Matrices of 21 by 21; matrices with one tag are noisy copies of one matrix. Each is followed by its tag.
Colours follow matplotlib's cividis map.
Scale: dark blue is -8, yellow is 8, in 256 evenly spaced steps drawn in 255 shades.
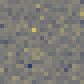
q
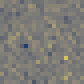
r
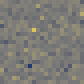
q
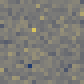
q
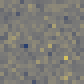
r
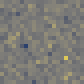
r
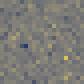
r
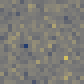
r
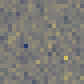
r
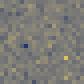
r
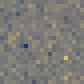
r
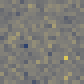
r
